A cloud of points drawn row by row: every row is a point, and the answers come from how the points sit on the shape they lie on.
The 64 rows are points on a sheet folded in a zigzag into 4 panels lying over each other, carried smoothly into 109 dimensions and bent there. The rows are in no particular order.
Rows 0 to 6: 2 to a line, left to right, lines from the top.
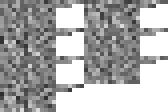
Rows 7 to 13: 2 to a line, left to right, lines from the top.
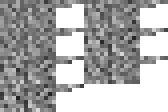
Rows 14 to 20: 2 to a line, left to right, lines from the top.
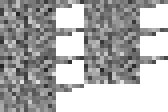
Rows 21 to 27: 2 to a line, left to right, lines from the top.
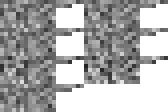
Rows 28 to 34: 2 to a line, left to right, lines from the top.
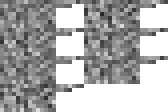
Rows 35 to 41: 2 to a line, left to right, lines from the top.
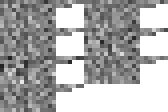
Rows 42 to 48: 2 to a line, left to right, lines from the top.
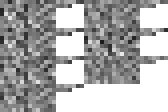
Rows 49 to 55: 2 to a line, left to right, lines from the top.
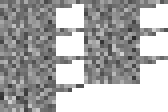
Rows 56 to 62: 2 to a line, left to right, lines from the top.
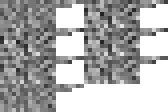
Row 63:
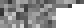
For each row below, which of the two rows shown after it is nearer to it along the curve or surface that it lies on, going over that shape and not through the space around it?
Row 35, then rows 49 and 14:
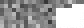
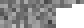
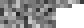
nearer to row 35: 14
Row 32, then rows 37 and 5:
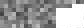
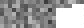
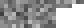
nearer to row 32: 5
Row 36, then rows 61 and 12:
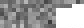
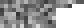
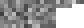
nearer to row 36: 12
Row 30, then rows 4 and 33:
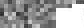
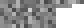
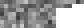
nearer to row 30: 33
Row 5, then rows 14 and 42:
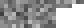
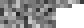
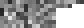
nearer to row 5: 42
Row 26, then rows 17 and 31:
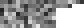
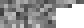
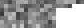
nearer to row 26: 17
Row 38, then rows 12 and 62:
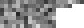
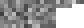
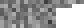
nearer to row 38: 62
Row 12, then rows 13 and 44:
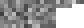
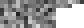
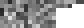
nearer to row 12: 44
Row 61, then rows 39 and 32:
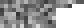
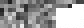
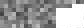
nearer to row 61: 39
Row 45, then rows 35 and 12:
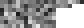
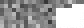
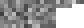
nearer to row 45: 35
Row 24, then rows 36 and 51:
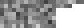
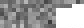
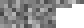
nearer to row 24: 51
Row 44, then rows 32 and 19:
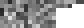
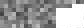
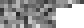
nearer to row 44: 32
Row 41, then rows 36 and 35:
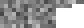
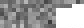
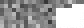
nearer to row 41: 36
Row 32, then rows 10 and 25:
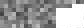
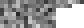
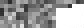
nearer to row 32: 25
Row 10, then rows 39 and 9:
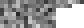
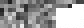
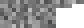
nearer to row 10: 39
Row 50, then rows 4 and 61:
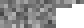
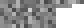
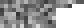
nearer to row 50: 4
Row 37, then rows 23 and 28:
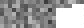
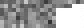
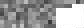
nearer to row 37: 23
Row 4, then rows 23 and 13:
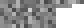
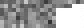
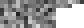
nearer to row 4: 23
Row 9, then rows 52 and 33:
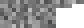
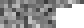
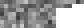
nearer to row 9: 33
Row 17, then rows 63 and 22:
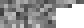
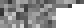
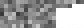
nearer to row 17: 63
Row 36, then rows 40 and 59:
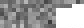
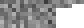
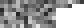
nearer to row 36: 40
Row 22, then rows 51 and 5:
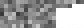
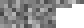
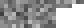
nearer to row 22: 5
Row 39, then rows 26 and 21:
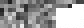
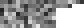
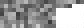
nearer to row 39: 21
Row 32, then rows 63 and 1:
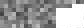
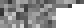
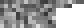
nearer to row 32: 63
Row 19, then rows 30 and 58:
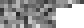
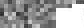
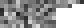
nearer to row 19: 58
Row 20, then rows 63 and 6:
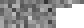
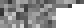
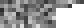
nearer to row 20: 6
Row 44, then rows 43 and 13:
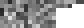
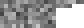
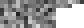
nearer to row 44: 43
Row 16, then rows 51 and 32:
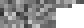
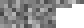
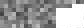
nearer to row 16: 32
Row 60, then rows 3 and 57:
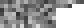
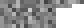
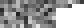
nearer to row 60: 57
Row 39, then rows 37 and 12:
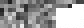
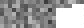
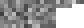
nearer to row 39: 12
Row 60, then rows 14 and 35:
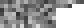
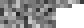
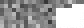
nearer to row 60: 14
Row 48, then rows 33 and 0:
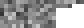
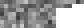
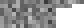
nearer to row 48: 33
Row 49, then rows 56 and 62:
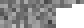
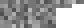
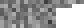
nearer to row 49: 56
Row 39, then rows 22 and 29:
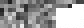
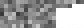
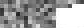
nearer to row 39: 22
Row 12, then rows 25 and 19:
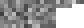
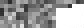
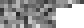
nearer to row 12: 25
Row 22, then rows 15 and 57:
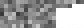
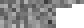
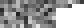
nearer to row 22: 15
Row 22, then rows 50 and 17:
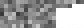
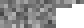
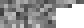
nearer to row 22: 50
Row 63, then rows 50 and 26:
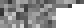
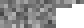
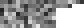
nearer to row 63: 50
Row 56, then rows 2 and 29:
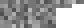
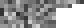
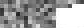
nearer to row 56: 2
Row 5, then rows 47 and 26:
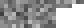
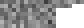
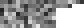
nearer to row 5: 47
